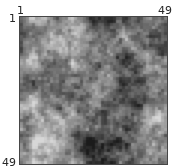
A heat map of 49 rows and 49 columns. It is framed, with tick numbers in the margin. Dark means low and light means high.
Overall the values sit about 50% of the way up the scale. The bottom left is the ninth with the highest average. The ninth with the lowest average is the bottom middle. The texture is blotchy. No single row or column stands out from its neighbours. The values follow a bell shape.
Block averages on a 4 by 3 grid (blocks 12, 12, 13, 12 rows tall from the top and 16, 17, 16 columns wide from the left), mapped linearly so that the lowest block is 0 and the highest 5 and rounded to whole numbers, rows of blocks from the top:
432
332
422
502
